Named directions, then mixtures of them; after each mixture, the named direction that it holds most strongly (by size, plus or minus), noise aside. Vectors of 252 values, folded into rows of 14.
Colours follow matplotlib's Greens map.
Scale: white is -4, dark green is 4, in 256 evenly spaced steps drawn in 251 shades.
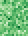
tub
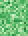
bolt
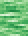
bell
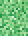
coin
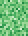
coin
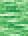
bell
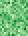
bolt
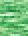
bell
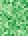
tub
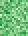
coin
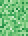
coin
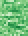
bell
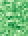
tub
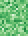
bolt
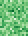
coin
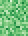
coin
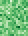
tub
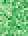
tub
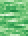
bell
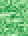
bolt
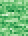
bell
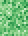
tub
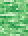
bell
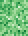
tub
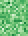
bolt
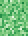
coin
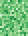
coin
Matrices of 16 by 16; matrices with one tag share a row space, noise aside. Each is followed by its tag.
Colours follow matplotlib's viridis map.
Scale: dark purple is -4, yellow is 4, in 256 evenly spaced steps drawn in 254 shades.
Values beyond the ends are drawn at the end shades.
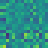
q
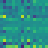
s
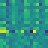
q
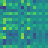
s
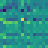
s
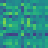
s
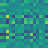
q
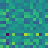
q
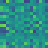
q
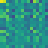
q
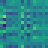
s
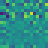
q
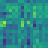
s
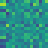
q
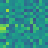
q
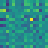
q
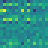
s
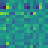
q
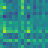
s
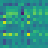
s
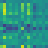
s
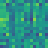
q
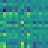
s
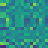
q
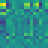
q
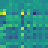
s
